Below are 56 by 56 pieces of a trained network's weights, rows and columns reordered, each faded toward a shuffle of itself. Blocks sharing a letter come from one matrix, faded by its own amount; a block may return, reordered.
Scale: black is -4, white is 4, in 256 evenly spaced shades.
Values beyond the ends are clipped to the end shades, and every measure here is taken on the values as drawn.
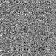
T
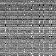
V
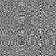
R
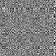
R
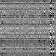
V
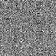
T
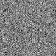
T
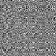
R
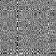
R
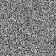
T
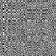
R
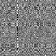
R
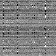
V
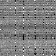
V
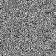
T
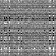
V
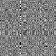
R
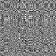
R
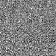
T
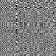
R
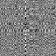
R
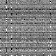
V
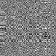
R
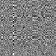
R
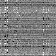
V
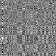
R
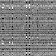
V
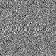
T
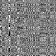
R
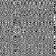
R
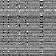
V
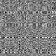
R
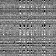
V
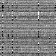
V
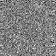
T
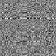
R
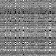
V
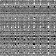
V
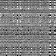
V
